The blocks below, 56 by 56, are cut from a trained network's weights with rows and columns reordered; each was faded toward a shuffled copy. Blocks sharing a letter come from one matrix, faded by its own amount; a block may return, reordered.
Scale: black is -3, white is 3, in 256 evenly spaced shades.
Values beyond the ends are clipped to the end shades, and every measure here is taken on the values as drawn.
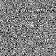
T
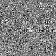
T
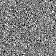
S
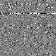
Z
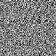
T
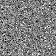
S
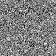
S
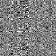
Z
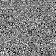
T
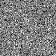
S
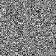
T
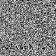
T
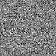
T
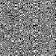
Z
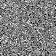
S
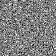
S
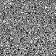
T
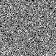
S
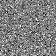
S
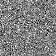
S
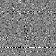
Z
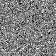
S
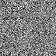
T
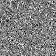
S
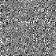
Z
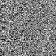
T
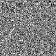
T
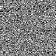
T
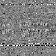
Z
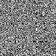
T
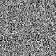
T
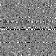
Z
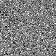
S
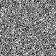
S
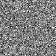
T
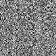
T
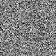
T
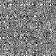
Z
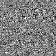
T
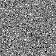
S
